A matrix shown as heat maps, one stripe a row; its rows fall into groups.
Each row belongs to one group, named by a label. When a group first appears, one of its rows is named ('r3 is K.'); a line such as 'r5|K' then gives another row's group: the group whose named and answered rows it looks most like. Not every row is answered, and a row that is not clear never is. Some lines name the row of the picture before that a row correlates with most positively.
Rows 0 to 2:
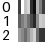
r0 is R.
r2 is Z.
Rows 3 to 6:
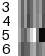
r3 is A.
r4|A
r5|Z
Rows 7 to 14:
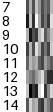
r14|R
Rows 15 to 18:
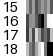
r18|Z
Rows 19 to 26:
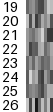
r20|A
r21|Z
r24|R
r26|A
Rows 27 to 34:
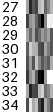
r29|A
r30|R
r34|R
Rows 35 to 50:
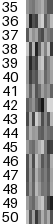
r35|Z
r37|R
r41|A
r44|R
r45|Z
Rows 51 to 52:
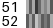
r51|A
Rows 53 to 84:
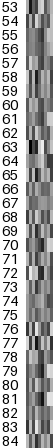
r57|R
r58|A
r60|R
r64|Z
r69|A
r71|A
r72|R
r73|A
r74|Z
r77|A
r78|R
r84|A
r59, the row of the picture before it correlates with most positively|51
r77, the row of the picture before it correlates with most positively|51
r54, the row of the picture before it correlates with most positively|52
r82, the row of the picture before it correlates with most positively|52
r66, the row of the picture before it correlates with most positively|52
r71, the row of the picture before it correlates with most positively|51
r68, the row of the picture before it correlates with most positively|52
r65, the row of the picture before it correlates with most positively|51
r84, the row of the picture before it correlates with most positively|51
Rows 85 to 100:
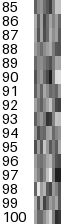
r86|A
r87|A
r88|Z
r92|Z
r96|Z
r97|Z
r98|R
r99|A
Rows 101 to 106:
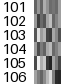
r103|R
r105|R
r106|Z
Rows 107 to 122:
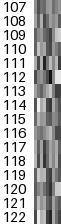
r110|R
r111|A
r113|Z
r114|R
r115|R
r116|Z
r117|A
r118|A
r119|R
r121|R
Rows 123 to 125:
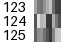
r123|Z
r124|R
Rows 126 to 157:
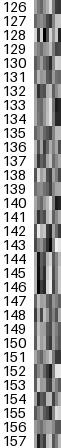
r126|Z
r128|A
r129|Z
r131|R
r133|Z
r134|Z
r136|A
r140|Z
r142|R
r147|R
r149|R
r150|R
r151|Z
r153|R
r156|Z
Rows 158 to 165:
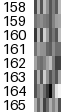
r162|Z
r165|A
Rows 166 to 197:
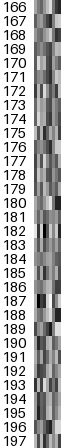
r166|Z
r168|Z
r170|R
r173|R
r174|R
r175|A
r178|R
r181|A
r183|A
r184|Z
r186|Z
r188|Z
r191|A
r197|A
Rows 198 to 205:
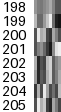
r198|Z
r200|R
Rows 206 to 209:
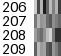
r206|A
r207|R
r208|Z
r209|R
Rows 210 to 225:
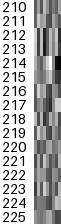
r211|R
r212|A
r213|A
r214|Z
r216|R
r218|A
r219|R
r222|R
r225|Z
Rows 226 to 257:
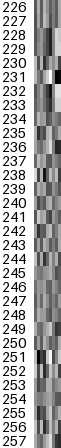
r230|A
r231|Z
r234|R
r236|Z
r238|A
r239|R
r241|R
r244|A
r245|Z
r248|R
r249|Z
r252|A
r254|Z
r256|A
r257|Z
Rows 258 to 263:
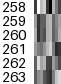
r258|R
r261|Z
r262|R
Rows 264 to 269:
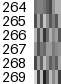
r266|A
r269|A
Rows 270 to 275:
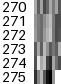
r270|A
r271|Z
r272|Z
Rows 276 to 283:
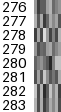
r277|A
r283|A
